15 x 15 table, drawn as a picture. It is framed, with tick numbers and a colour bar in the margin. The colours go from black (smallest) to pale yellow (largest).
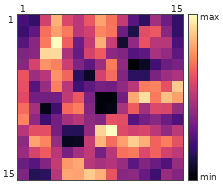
On average the colour sits 50% of the way up the scale. There is no overall slope. Concentric rings centre on the top right.
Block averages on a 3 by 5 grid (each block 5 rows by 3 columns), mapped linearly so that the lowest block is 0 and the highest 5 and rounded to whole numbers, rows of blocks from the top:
2 5 5 0 1
2 3 0 3 4
2 2 5 4 3
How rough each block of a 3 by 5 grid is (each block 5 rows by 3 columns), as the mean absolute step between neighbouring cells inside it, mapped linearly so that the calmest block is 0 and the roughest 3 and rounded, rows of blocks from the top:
11130 / 12232 / 11211
